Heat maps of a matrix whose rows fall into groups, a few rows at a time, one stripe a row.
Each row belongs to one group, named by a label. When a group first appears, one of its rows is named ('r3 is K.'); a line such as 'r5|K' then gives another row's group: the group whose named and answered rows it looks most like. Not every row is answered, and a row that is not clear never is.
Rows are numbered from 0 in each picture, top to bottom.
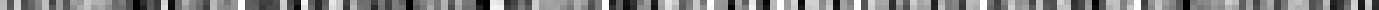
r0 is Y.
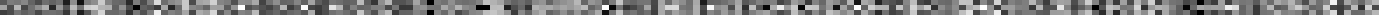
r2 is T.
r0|T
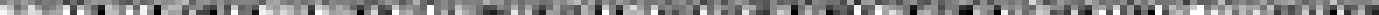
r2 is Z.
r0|T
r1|Z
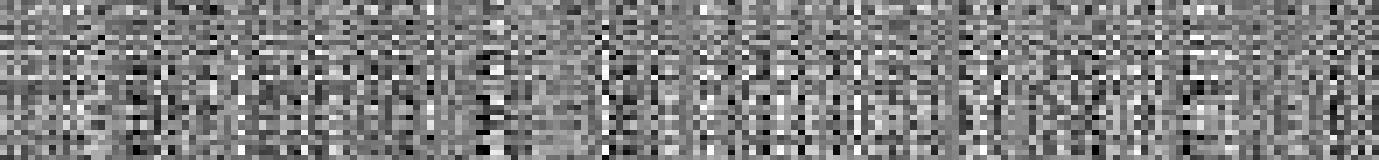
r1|Z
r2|Z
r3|T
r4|Y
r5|T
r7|Z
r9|T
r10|Z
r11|Y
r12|T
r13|Y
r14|Y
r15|Z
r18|T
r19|Y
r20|Y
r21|Z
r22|Z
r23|Y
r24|Z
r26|Y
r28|T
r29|Y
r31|T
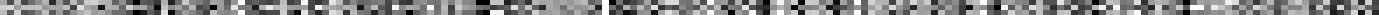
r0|Y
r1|Z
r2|Y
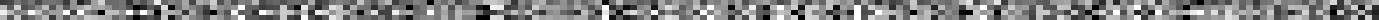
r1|Y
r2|Z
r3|Y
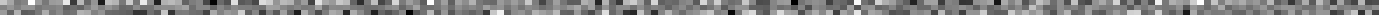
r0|Z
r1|T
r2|Y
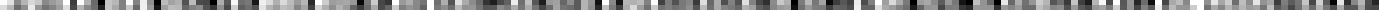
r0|Z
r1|Z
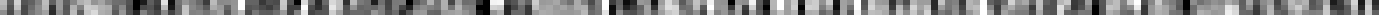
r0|Y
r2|Y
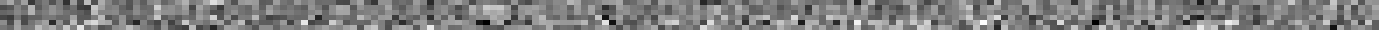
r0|T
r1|T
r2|T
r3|T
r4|Y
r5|Z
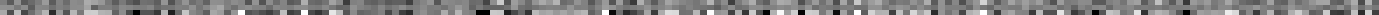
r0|Y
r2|Y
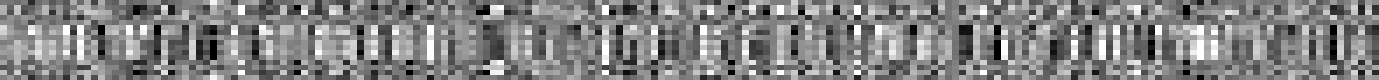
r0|T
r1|Y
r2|Y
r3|T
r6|Z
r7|Z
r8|Z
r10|Z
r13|T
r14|Y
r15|T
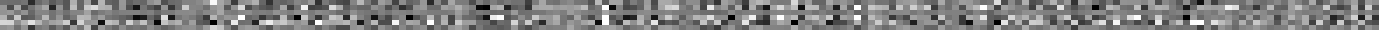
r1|Y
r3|Y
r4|Z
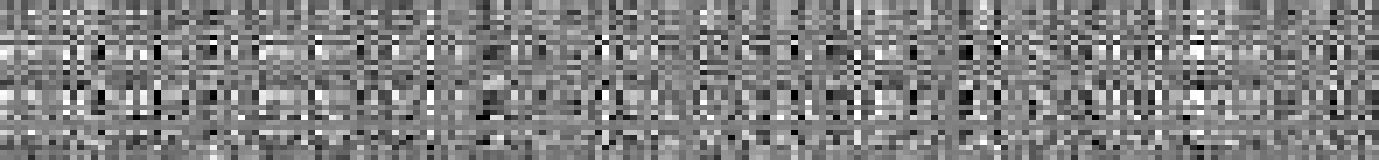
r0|Y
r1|Y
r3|Y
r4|Z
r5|Y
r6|T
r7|Z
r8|T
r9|Z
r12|T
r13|Z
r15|Y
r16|T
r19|Z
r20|Z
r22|Z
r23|Y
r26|Z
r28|Y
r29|T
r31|T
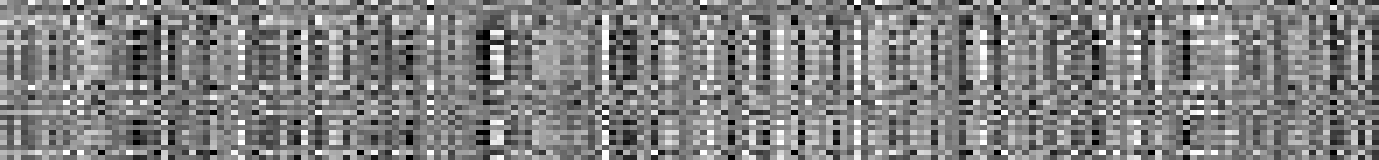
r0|Z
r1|T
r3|Z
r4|Z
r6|Y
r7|Y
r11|Y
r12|Y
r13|Y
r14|Y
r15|Y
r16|Z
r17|Z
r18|Y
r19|T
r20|Z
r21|T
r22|Z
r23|T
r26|Y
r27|Y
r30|Z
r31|Y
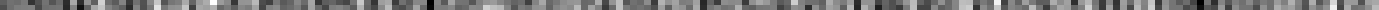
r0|T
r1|T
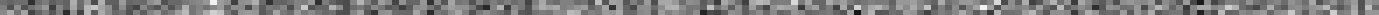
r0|T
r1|Y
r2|T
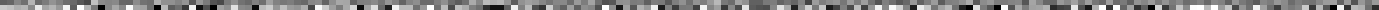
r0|T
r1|Z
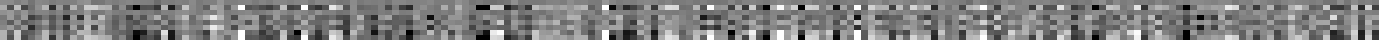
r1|Y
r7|Y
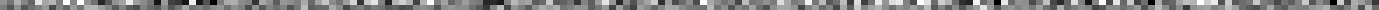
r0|Z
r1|Y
